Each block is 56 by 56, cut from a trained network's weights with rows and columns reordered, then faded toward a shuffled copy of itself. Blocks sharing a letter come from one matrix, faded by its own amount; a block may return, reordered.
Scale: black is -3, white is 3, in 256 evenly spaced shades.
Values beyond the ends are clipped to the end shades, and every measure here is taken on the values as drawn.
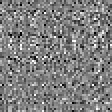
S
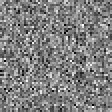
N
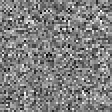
N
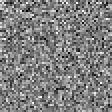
N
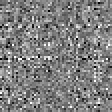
S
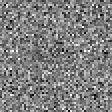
N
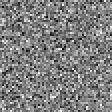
N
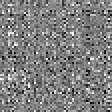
S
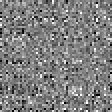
S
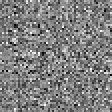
N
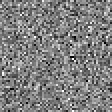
N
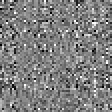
S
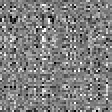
S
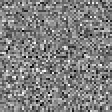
N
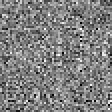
N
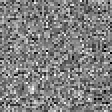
N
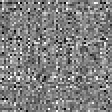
S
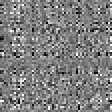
S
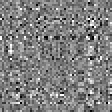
S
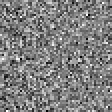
N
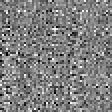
S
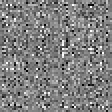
S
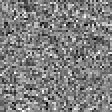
N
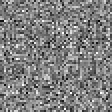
N
